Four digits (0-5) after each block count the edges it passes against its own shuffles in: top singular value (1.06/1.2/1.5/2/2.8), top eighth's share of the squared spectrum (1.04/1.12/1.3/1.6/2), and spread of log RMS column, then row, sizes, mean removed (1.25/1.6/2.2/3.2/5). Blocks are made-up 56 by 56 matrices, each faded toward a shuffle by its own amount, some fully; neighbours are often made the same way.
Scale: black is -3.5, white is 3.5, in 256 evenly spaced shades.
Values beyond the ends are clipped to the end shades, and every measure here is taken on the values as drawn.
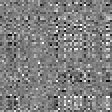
4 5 3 3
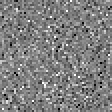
2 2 1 0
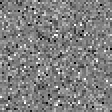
3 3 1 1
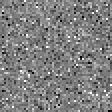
2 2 1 0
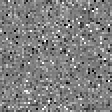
2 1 0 0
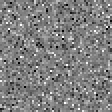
0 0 0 0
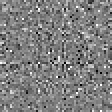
4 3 2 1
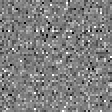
4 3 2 1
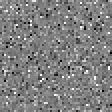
2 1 0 0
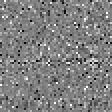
3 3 0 1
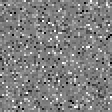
0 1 0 0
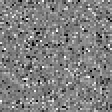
2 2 0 1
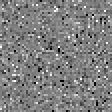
2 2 0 0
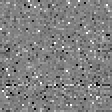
3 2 0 1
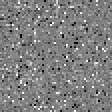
1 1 0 0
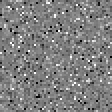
0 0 0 0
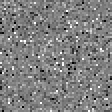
1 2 0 0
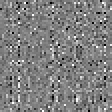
4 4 2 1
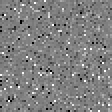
0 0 0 0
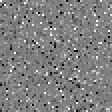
0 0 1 0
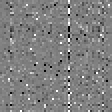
4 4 2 1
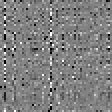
4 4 3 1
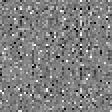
4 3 2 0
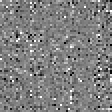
2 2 2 2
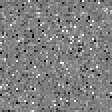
0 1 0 0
